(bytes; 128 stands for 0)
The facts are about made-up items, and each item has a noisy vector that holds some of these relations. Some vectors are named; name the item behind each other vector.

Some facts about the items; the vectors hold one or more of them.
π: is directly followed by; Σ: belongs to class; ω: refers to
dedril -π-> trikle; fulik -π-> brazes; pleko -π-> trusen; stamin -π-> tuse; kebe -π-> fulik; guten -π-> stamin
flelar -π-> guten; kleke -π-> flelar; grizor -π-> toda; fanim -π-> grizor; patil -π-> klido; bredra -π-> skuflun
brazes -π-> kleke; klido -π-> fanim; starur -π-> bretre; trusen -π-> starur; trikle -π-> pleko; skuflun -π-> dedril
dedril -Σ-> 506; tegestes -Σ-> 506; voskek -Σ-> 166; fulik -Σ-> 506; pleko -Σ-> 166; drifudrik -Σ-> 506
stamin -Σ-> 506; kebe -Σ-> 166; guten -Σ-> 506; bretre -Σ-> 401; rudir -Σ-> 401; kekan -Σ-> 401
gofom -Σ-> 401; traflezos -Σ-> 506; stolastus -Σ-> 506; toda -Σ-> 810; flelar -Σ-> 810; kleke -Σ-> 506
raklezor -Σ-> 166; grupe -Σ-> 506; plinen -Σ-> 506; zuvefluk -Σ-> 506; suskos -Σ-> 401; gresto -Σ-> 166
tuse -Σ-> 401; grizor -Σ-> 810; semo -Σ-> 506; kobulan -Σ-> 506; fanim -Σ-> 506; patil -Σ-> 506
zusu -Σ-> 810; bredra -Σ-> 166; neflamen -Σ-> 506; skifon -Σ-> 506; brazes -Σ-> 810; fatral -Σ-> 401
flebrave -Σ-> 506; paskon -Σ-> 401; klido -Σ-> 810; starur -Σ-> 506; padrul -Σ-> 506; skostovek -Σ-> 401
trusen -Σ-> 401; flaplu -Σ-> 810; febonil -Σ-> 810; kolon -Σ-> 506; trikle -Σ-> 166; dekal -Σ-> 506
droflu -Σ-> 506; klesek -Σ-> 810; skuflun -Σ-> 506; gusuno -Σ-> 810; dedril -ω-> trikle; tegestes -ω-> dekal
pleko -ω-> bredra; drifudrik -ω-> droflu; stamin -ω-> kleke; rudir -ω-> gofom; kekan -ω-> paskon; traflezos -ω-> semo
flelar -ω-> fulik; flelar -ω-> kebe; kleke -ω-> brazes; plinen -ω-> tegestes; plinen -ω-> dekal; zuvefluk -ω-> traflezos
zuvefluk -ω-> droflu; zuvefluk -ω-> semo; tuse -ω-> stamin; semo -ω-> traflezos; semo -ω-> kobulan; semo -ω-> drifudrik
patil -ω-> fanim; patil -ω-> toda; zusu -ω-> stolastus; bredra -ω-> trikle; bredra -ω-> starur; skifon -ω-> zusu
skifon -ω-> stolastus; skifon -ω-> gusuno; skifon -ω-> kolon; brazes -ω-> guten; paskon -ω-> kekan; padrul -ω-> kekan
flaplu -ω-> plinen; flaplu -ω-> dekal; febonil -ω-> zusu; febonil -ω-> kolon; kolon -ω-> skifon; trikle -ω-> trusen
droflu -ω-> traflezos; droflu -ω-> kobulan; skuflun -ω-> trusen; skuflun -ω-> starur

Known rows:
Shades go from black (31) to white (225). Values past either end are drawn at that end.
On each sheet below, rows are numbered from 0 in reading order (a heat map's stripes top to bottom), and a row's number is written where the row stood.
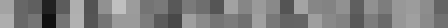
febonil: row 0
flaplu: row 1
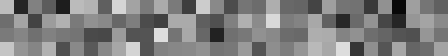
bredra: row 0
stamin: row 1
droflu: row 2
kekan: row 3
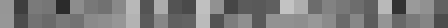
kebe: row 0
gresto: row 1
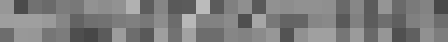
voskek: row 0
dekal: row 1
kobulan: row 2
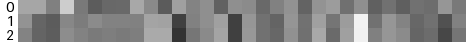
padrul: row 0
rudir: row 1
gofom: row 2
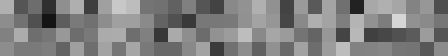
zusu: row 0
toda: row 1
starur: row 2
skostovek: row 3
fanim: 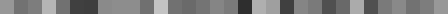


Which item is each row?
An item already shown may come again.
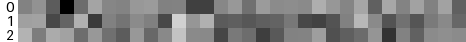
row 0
flelar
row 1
traflezos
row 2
skuflun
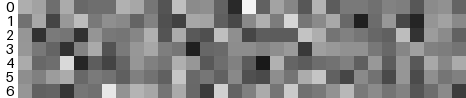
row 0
skifon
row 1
stamin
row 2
kebe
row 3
grizor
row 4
patil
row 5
fulik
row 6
pleko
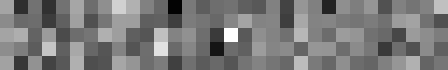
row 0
brazes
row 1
gusuno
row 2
kolon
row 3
drifudrik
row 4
klido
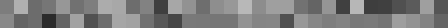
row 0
starur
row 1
klesek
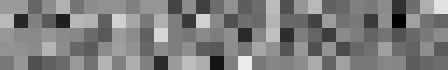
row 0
kleke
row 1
bredra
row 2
dedril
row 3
stolastus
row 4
bretre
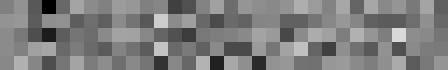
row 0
flelar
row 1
zuvefluk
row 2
toda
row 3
fulik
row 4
trusen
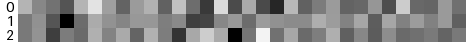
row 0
trikle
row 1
flelar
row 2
tuse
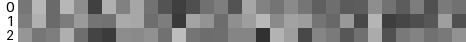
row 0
guten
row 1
starur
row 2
fanim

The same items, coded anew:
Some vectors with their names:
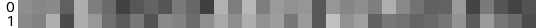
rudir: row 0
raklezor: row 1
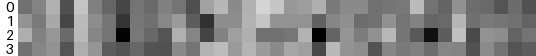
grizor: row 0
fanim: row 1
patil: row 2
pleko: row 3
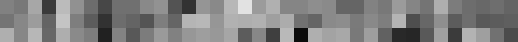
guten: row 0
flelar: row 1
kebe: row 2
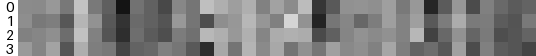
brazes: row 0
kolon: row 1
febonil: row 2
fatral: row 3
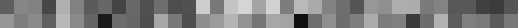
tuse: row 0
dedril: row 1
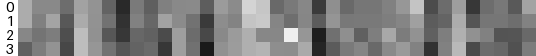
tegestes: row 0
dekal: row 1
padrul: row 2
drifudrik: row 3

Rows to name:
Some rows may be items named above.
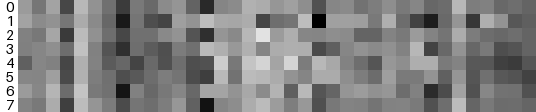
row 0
stolastus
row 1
bredra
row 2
guten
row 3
febonil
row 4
tuse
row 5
trusen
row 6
klido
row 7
kobulan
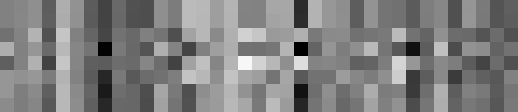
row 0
trikle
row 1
trikle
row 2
grizor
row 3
patil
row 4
toda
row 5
flaplu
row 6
dedril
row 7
kleke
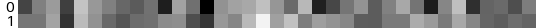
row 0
semo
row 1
starur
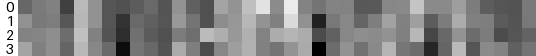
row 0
stamin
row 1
skifon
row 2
zusu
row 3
skuflun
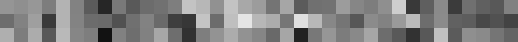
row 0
flaplu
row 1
bretre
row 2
fulik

